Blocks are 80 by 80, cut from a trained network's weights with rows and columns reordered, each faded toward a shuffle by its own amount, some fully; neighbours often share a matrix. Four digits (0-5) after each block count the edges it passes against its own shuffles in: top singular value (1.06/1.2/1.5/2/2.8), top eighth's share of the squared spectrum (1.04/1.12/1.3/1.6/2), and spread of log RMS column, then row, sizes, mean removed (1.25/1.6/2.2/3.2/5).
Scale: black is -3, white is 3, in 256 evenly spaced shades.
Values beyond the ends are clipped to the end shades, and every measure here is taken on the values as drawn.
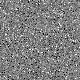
1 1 0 0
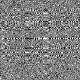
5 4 0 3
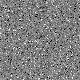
0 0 0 0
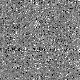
2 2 1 2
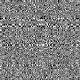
4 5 1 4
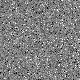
0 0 0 0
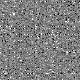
2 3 1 2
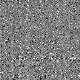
2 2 0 2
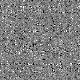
2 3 1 2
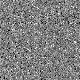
2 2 0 1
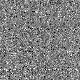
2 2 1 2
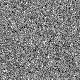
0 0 0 0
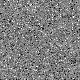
0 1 0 0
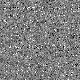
1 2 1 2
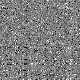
2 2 0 2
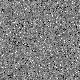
1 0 0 0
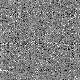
2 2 0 2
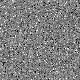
1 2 0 1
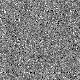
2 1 0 1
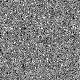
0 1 0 1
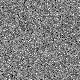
0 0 0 0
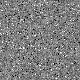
1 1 0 1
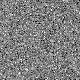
2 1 0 0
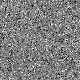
2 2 0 1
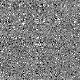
3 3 2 2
